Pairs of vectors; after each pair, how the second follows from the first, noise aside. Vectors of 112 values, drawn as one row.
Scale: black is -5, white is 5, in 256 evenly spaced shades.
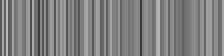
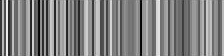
scaled up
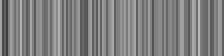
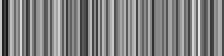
scaled up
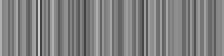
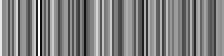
scaled up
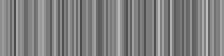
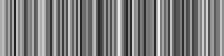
scaled up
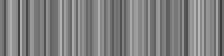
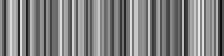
scaled up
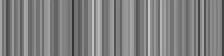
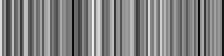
scaled up
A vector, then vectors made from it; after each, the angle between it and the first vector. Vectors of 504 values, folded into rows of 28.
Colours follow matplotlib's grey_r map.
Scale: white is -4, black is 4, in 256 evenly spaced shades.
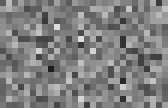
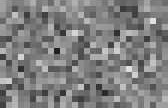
orthogonal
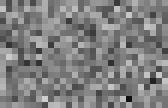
partly opposed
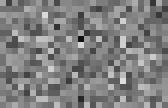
nearly opposite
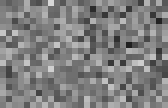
partly opposed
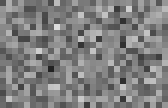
nearly parallel
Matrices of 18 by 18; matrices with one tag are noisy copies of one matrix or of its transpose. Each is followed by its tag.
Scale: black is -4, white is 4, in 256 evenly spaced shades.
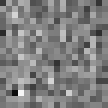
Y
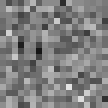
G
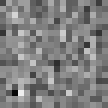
Y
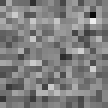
Y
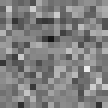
G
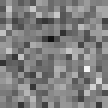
G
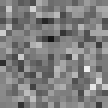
G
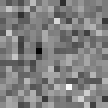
G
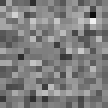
Y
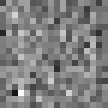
Y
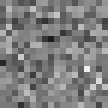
G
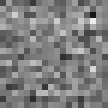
Y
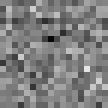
G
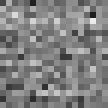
Y
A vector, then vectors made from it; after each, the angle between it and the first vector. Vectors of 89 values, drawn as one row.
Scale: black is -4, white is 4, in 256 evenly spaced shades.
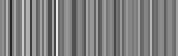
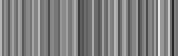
orthogonal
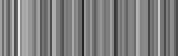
orthogonal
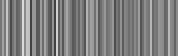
nearly parallel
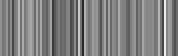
orthogonal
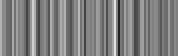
orthogonal
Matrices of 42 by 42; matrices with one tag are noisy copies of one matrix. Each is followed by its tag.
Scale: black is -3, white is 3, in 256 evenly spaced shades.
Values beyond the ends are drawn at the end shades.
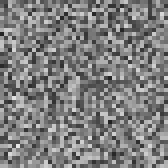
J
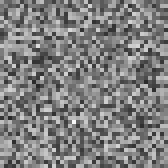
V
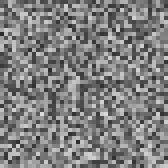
J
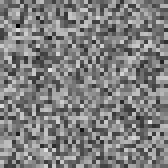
V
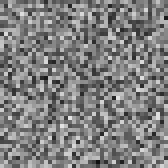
J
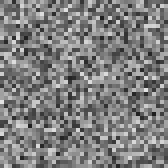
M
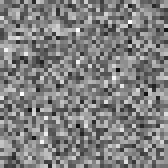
V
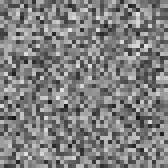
V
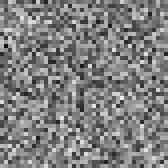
J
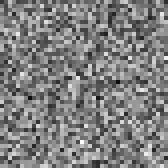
J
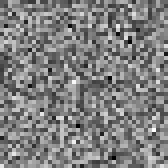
J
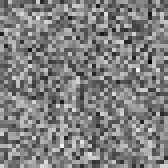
J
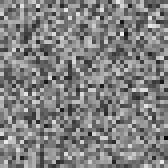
M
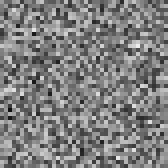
V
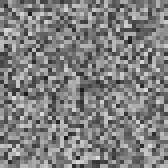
J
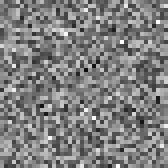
V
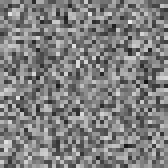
V
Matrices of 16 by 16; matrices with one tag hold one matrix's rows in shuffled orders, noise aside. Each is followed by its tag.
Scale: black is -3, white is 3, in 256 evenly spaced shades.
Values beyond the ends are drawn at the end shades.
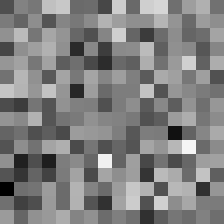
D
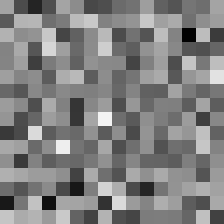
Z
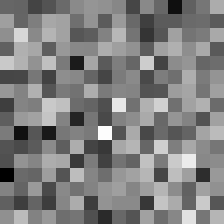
D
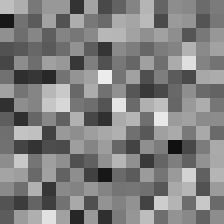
D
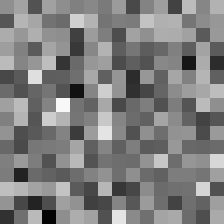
Z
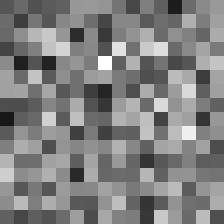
D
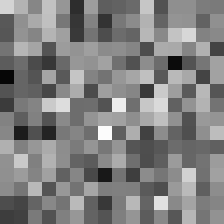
D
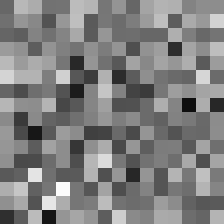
Z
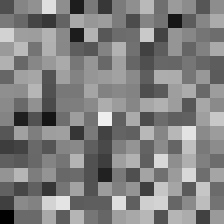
D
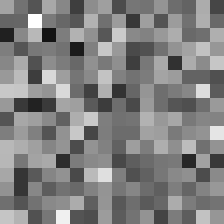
Z
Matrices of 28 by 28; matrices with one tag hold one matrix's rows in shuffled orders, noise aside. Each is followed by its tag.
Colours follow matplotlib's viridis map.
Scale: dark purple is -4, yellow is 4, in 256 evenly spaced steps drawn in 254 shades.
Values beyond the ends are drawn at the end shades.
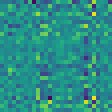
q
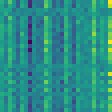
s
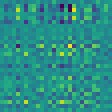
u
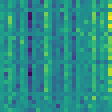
s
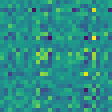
q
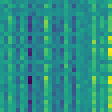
s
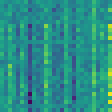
s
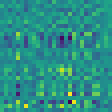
u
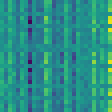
s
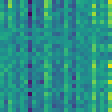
s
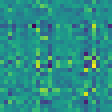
q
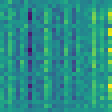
s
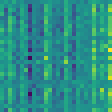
s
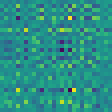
u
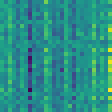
s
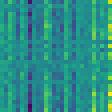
s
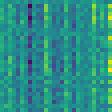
s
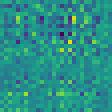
u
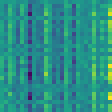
s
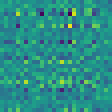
u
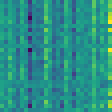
s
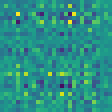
u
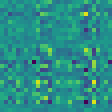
q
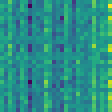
s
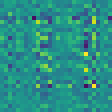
q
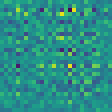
u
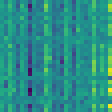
s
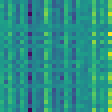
s
